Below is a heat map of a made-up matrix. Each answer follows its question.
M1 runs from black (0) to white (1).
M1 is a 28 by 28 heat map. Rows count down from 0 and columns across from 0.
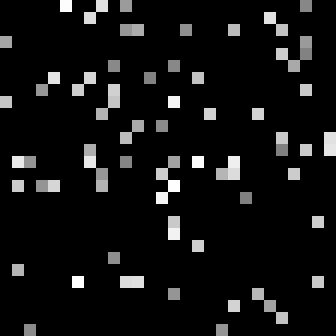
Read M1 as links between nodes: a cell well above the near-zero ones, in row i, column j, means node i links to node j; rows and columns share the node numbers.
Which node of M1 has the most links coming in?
node 14
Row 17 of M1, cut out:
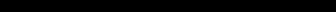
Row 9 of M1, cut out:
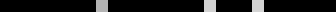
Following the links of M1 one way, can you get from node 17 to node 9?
no
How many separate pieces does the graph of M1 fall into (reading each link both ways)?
1
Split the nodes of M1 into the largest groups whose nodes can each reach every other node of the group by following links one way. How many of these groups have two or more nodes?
1
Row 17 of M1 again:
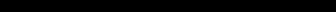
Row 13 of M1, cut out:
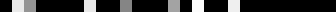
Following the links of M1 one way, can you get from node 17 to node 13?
no
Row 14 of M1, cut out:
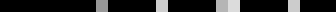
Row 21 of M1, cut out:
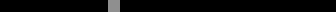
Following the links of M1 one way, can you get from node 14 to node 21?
yes
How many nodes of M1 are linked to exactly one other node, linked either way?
2
